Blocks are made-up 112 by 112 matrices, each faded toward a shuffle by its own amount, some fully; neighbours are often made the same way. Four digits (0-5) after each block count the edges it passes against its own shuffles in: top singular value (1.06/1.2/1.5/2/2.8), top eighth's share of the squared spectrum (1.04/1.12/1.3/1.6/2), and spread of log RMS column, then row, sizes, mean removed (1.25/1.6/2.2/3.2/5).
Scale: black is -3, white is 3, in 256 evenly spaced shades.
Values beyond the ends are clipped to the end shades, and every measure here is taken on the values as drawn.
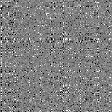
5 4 3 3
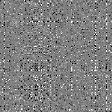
4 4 3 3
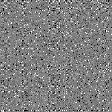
4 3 2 2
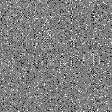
4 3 2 1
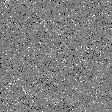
1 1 0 0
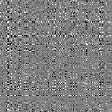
5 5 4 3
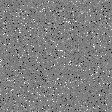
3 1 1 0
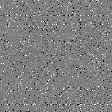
4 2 1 1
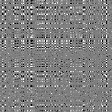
5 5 4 4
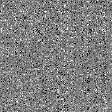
1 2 3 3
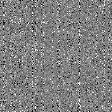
2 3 4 2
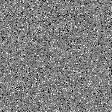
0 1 1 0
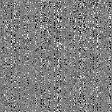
2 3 4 3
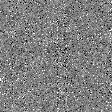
1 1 2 1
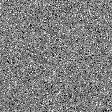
0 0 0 0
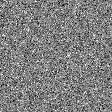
0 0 0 0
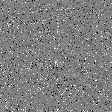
3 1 0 0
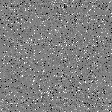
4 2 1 1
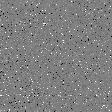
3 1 0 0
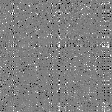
5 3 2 2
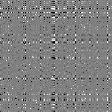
5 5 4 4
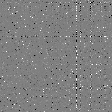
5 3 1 1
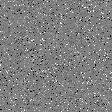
2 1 0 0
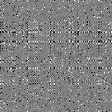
5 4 3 3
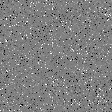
2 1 0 0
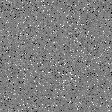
2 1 0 0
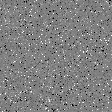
2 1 0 0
